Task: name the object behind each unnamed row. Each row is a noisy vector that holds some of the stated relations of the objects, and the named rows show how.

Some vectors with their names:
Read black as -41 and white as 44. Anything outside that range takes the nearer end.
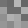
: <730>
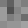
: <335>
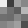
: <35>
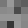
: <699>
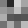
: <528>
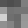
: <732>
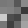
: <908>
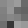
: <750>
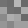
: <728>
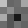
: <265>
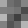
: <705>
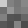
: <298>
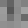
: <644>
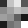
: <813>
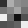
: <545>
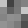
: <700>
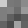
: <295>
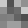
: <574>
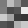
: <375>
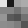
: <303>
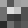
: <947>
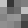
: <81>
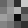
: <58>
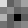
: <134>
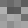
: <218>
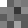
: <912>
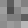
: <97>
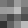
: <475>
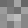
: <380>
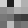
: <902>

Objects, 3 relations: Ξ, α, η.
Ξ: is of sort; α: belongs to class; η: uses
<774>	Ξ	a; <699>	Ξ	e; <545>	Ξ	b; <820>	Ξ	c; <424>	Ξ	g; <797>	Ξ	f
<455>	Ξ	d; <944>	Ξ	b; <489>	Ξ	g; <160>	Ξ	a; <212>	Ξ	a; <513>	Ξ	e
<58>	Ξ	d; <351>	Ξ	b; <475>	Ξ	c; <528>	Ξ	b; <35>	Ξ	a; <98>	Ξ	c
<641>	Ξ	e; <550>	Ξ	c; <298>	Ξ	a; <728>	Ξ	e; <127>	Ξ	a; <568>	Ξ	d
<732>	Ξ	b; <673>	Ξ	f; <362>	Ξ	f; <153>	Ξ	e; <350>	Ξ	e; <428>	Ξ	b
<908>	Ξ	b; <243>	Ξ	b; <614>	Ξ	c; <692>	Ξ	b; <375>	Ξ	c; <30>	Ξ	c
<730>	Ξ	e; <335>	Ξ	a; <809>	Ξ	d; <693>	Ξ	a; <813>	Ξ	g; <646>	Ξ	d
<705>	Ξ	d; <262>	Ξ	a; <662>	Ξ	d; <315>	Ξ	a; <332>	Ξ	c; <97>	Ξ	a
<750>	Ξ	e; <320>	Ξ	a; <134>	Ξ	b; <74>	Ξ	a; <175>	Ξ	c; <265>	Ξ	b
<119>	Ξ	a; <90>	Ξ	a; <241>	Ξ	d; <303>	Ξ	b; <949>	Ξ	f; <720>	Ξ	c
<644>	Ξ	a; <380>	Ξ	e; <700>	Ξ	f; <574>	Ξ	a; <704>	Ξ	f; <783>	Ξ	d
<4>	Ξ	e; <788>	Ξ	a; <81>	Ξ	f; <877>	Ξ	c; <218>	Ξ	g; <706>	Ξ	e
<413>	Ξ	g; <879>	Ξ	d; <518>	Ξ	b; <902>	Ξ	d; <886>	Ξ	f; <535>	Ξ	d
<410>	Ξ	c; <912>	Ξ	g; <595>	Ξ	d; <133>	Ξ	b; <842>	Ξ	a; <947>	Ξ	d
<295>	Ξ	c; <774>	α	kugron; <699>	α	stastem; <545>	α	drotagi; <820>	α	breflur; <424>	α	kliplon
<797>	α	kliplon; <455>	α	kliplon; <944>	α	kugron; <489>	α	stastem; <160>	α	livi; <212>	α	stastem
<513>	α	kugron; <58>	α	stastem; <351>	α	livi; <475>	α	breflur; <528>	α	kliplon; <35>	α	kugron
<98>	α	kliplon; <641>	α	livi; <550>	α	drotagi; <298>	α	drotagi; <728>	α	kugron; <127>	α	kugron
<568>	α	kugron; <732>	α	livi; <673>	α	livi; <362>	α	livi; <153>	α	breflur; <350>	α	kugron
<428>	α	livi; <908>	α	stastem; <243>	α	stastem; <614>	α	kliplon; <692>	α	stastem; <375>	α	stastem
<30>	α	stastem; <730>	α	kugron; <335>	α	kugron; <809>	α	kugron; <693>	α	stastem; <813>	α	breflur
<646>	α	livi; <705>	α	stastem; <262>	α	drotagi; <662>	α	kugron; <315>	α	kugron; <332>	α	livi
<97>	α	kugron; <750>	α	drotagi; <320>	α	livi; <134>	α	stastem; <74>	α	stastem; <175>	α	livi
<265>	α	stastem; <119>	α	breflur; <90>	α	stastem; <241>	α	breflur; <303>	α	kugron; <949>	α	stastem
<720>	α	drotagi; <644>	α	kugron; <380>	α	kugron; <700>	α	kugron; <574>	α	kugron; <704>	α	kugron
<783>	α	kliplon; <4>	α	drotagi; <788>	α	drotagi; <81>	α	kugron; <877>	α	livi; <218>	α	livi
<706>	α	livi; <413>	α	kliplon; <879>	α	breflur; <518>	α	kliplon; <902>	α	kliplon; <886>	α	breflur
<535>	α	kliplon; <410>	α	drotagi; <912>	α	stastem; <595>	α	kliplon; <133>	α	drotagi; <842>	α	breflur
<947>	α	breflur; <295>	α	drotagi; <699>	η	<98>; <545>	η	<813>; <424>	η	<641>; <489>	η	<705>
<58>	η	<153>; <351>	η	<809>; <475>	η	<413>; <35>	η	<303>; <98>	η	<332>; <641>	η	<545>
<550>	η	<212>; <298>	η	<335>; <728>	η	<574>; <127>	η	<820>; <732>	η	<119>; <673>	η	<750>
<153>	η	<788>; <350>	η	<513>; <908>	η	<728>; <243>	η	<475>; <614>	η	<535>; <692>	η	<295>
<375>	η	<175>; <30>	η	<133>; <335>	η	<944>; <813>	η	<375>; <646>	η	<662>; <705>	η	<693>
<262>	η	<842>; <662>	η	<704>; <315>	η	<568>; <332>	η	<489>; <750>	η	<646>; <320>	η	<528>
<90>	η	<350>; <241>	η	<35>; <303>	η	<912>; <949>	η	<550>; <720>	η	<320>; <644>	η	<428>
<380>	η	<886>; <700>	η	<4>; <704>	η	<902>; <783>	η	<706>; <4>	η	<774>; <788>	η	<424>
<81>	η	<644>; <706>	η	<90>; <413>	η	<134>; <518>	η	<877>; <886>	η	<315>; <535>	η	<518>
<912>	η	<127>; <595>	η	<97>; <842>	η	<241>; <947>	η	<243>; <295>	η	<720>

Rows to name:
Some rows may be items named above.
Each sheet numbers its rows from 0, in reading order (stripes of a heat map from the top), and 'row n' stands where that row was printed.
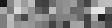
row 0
<424>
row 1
<673>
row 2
<750>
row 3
<153>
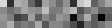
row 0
<568>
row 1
<783>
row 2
<58>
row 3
<134>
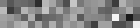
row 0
<877>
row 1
<518>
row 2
<413>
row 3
<750>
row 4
<545>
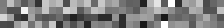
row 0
<375>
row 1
<528>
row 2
<879>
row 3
<119>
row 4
<262>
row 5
<813>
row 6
<127>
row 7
<362>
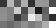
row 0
<788>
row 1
<175>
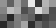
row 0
<842>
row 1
<241>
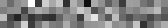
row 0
<133>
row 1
<820>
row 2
<797>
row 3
<641>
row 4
<944>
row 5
<475>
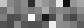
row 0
<298>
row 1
<545>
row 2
<303>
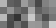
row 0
<692>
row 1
<428>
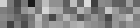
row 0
<949>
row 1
<424>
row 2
<513>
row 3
<704>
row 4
<380>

